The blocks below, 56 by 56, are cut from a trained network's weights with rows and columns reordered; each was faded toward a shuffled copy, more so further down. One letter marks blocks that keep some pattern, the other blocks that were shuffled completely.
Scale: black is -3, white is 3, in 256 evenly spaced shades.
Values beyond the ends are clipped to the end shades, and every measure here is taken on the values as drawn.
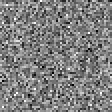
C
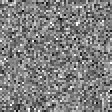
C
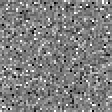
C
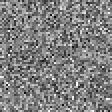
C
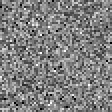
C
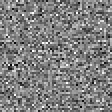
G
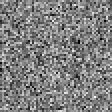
G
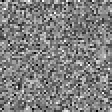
G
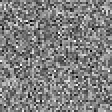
G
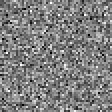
C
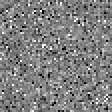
C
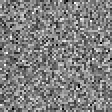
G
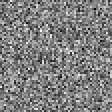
G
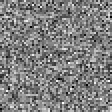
C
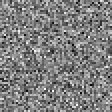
C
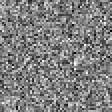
C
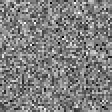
G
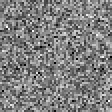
C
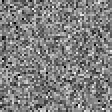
G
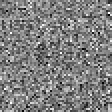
G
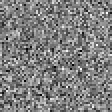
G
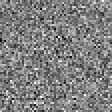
G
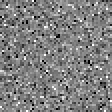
C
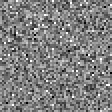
C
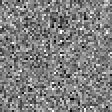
G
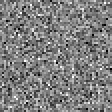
C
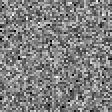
C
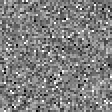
C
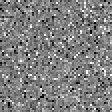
C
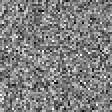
G
